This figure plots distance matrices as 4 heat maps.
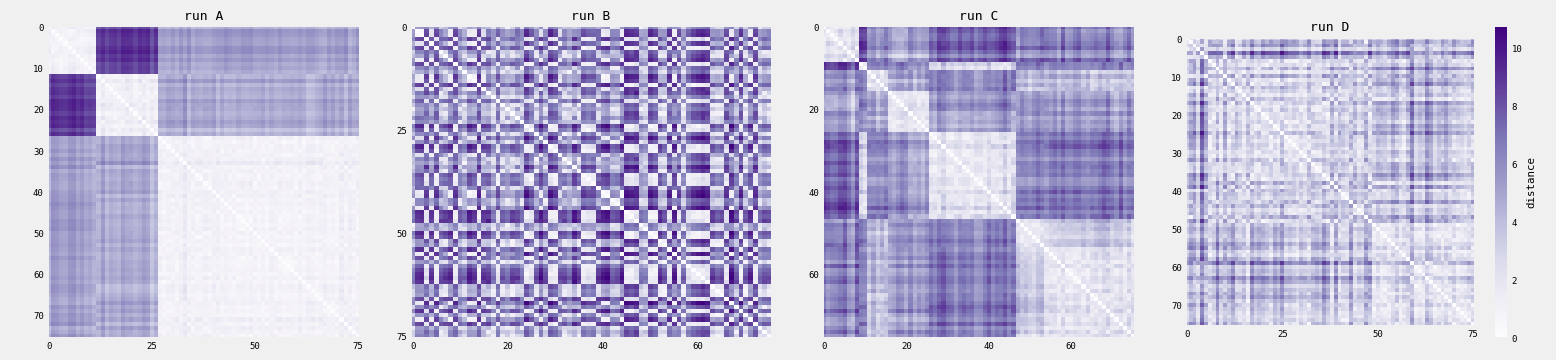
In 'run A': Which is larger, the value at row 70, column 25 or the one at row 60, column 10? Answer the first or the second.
the second
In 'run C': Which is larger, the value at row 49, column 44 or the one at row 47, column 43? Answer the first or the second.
the first
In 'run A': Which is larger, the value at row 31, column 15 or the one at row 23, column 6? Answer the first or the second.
the second
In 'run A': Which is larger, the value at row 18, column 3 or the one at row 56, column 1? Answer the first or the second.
the first
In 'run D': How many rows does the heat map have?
76
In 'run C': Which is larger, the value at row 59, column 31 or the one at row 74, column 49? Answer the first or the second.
the first
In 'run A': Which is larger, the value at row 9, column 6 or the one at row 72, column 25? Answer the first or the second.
the second
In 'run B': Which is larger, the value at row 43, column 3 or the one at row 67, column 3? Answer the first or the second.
the second
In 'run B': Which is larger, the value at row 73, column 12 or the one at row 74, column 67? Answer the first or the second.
the second
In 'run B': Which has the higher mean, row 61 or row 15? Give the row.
61
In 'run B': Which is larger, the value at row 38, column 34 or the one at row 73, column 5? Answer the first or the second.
the first
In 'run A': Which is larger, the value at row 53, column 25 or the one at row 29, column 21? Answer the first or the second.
the second
